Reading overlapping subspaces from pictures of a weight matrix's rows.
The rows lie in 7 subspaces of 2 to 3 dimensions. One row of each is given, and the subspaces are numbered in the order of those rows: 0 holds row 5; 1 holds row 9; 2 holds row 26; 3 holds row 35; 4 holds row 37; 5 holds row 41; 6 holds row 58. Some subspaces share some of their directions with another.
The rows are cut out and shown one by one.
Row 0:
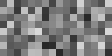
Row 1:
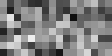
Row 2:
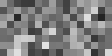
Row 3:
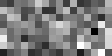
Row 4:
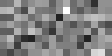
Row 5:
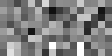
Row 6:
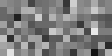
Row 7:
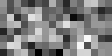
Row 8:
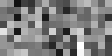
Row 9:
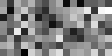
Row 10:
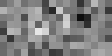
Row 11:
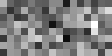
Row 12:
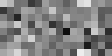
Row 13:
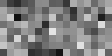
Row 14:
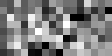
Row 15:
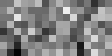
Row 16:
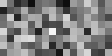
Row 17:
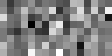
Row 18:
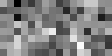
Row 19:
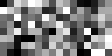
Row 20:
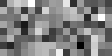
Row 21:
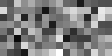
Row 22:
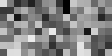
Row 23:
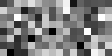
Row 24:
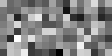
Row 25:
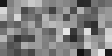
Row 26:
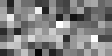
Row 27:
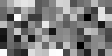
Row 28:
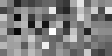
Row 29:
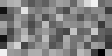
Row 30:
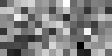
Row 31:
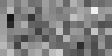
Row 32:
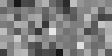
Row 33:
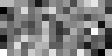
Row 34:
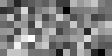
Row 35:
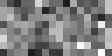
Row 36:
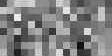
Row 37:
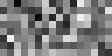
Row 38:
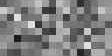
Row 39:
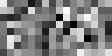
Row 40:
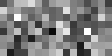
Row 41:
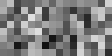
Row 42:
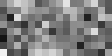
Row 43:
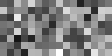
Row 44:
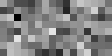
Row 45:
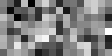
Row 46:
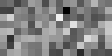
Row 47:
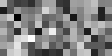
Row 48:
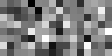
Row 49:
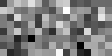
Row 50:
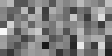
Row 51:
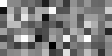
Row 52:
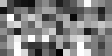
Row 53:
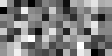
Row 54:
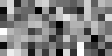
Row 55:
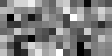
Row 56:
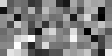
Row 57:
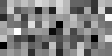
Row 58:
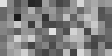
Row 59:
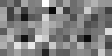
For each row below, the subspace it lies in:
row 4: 6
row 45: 0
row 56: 5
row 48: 0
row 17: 2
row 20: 3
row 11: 1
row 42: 3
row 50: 5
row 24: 4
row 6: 4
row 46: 6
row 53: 3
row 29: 3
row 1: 2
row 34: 6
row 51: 0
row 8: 5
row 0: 5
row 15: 0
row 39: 6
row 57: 2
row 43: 1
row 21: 1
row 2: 5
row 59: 0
